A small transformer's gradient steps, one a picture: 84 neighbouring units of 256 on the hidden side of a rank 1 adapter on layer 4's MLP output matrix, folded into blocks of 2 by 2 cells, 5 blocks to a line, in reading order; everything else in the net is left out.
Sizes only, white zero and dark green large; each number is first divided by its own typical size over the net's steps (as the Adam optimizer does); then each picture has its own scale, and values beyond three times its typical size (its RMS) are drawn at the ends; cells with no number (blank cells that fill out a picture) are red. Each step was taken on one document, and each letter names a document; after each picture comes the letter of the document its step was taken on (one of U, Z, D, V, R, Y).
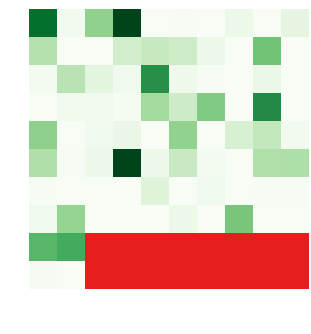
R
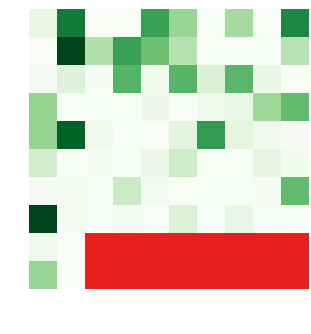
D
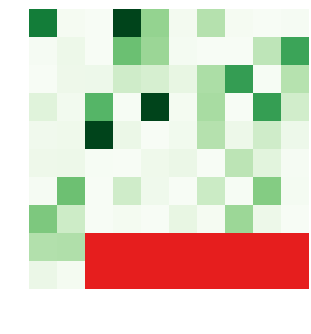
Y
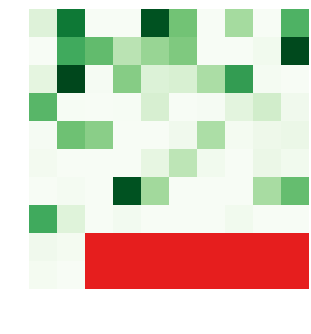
D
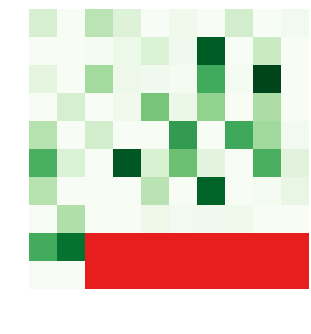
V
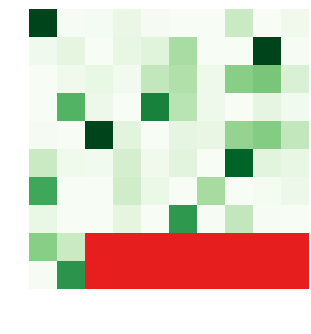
Y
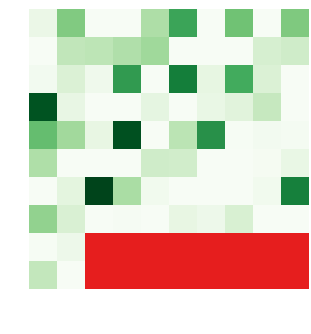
D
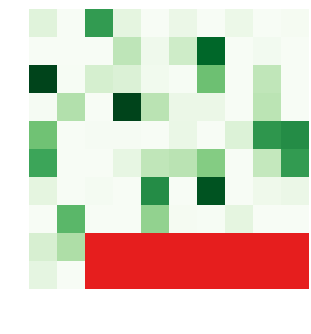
V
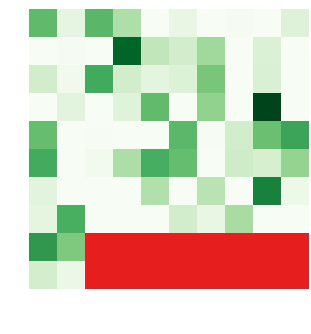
R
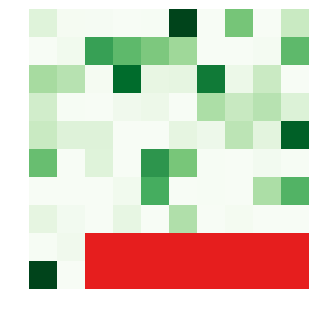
D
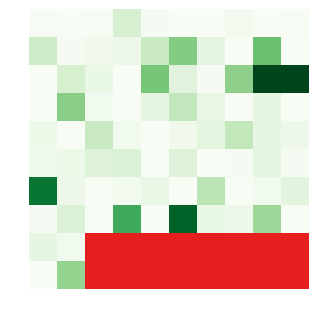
Y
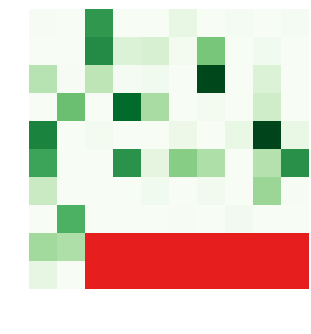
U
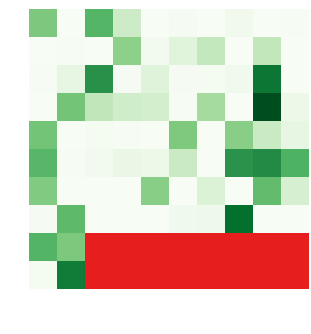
R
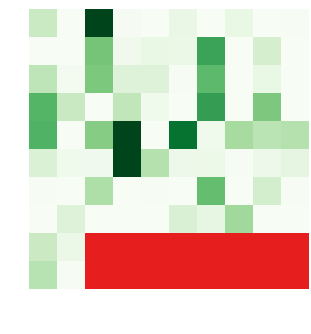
V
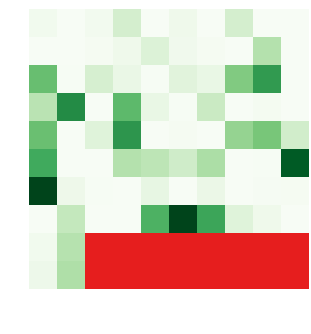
U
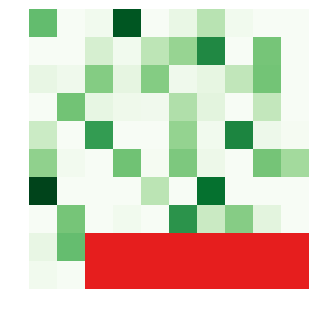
V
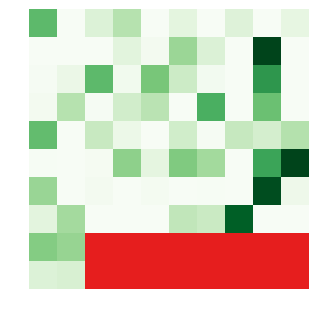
R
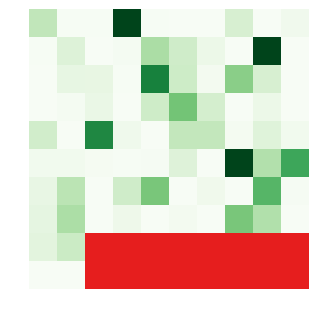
Y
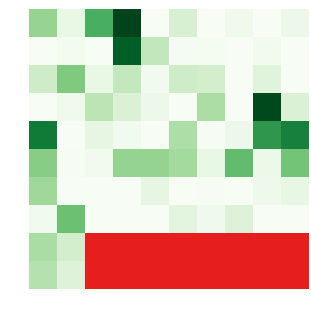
R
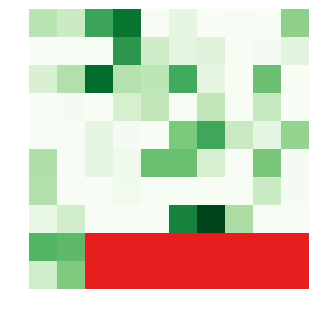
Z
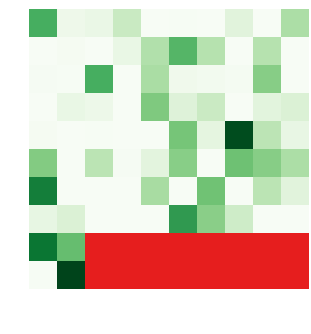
R
